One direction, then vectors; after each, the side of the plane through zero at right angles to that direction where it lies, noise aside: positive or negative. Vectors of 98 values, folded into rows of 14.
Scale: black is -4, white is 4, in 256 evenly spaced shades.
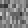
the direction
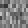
positive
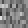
negative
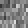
positive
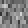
negative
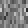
negative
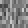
positive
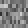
negative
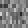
positive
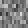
negative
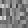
negative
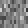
negative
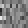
negative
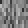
negative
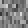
negative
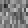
positive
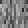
negative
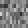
positive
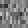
positive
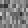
positive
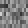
positive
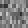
positive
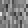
positive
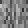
negative
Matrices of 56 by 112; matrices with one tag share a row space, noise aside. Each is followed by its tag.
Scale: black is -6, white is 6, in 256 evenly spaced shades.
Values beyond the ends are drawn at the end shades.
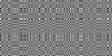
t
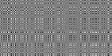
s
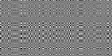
t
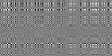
s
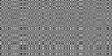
t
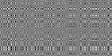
s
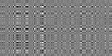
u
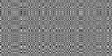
t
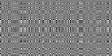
t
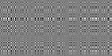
s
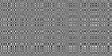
s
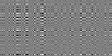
u
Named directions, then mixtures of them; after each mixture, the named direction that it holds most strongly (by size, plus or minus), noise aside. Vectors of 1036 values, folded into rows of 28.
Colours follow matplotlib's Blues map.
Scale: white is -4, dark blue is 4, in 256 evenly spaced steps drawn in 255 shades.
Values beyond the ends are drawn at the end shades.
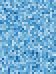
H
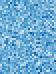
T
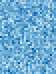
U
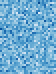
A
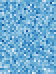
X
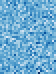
T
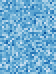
T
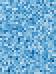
H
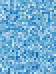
H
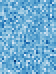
U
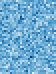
X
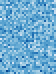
A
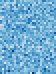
X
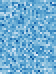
X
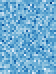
X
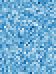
A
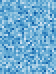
U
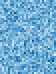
H
